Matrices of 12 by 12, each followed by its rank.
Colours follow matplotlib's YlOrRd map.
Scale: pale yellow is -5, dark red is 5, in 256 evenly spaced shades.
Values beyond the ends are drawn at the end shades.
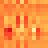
two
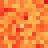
full rank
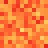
full rank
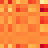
one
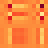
one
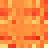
two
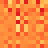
two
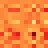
two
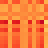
one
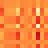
one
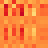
two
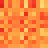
two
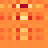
one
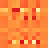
two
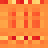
one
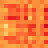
two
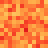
full rank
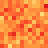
full rank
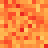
full rank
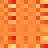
one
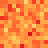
full rank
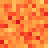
full rank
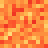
full rank
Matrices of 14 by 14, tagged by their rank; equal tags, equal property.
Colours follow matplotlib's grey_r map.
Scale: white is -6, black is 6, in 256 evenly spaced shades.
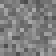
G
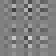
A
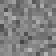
G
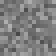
G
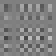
A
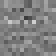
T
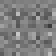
T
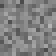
G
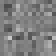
T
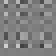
A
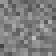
G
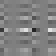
A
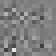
T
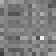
T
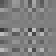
A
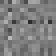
T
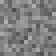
G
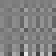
A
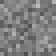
G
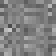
T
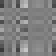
A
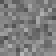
G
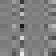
A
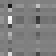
A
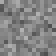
G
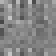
T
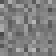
T
